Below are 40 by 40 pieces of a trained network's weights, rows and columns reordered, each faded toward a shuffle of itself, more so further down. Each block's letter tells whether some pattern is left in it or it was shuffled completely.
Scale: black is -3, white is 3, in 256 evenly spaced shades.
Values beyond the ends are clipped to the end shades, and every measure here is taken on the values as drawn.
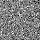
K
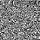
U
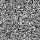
K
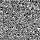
K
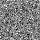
K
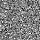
U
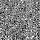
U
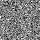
K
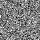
U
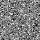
U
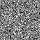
K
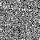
U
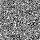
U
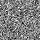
K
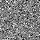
K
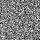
K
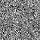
U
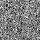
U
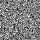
K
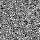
K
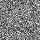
K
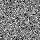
K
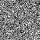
U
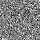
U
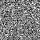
K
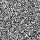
K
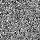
K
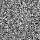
U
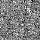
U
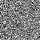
U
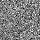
K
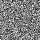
K
